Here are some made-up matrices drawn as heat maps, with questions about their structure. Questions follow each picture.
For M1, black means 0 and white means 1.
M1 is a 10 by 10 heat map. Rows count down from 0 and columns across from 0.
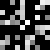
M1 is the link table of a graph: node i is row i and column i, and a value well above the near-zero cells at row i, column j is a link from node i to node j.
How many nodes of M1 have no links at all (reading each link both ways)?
0
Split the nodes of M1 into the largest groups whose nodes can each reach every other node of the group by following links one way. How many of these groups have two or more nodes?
1
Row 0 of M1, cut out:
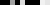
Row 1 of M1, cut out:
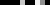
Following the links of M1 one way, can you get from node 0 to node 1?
yes
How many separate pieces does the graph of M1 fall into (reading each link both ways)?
1
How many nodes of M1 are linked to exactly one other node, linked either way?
0
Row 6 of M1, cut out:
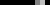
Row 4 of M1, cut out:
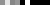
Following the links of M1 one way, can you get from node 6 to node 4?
yes
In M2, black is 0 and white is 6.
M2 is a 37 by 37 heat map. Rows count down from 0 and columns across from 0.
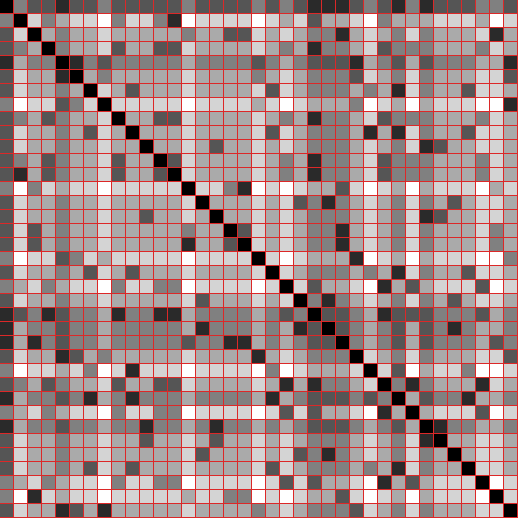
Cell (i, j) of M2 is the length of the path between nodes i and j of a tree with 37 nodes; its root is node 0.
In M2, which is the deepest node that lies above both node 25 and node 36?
4
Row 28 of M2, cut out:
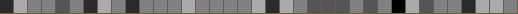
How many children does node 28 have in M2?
4
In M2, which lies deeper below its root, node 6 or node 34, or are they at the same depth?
node 34
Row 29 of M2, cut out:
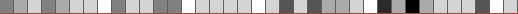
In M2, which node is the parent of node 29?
27
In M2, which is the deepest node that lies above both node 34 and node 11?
22
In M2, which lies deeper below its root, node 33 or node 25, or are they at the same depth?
the same depth
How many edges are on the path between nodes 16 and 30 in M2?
3
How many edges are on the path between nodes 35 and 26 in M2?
6
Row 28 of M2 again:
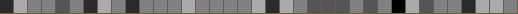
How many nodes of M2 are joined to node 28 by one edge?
5
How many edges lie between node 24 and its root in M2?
1
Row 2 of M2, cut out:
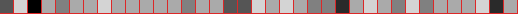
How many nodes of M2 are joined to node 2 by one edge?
2
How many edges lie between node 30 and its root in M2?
1
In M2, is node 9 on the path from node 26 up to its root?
yes
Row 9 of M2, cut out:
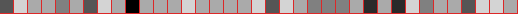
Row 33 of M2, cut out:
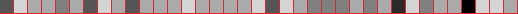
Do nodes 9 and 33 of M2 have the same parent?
yes
